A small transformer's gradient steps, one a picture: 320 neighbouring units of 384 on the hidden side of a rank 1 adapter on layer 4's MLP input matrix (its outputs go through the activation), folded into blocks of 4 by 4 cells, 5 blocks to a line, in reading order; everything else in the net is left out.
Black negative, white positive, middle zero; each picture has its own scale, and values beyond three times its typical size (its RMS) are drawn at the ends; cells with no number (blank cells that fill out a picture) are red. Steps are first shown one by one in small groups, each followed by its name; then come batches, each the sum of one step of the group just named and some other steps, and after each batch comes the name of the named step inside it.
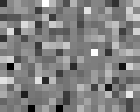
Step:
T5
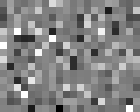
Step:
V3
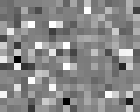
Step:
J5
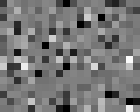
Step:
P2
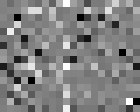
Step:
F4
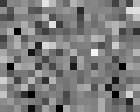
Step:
T5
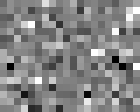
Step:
T5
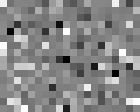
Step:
F4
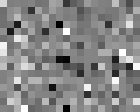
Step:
P2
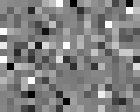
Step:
T5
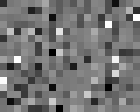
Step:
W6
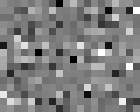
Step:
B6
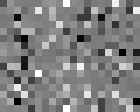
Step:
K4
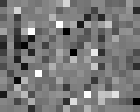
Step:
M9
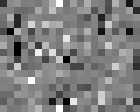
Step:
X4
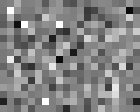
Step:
M9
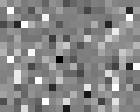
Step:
K4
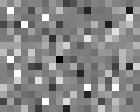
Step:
K4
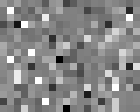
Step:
X4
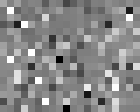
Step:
B6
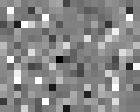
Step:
X4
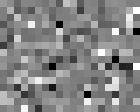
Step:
B6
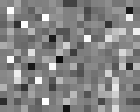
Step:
M9
